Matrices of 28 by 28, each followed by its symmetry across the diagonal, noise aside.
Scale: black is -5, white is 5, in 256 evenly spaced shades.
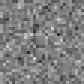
antisymmetric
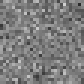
neither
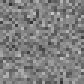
neither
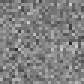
neither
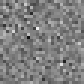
antisymmetric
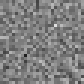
antisymmetric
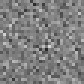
antisymmetric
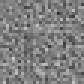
antisymmetric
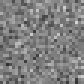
antisymmetric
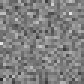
neither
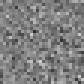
antisymmetric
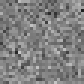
neither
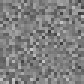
antisymmetric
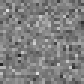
neither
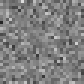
antisymmetric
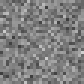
neither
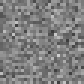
neither
